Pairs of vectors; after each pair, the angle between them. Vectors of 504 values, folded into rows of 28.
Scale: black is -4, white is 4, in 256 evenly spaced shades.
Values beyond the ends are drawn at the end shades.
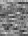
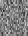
orthogonal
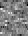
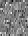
partly aligned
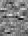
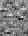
nearly parallel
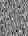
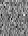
orthogonal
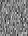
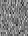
orthogonal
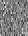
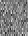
nearly parallel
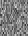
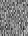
orthogonal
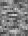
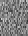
orthogonal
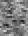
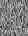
orthogonal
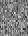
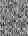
nearly opposite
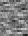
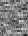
nearly parallel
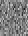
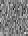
nearly parallel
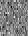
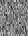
nearly parallel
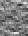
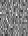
orthogonal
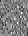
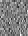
partly opposed
